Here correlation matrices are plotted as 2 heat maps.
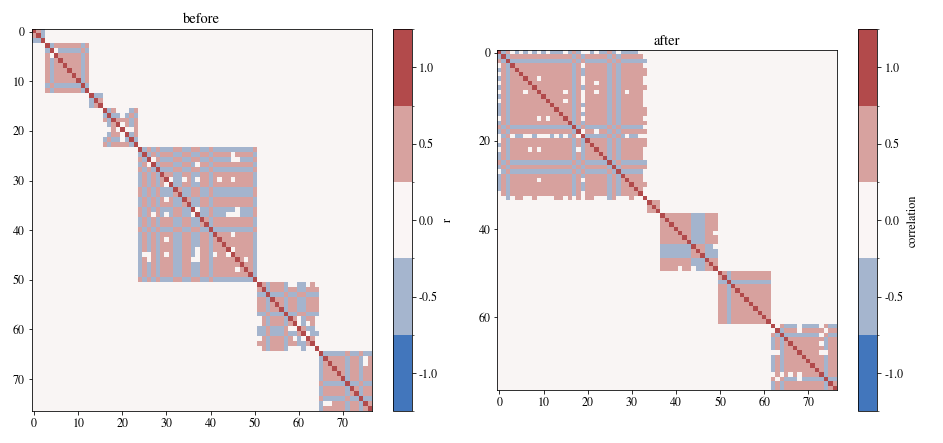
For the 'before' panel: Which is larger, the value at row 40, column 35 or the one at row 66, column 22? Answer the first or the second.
the second
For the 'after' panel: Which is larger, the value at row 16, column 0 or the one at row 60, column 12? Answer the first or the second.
the second
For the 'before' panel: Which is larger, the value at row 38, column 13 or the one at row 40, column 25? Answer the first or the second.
the first
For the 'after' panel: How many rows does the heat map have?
77
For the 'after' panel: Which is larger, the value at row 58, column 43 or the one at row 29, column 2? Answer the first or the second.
the first
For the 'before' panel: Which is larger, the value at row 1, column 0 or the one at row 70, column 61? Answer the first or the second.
the first
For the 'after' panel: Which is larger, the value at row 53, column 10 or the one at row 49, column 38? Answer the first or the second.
the second
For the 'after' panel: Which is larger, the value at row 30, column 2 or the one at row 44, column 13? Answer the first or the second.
the second
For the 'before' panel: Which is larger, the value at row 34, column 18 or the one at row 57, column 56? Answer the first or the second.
the first
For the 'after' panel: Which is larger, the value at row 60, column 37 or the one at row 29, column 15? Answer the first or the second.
the second
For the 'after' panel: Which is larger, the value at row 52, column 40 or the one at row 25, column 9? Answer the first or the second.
the first
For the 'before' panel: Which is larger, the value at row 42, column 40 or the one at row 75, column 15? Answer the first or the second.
the second
